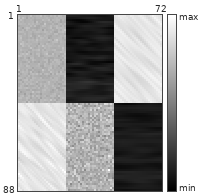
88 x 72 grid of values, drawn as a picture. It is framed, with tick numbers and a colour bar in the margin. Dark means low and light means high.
The table splits into 2 rows of 3 panels. Panel 1,1: high, fine-grained, faint in contrast. Panel 1,2: very low, streaked across, faint in contrast. Panel 1,3: very high, slanting down to the right, faint in contrast. Panel 2,1: very high, slanting down to the right, faint in contrast. Panel 2,2: high, fine-grained. Panel 2,3: very low, streaked across, faint in contrast.
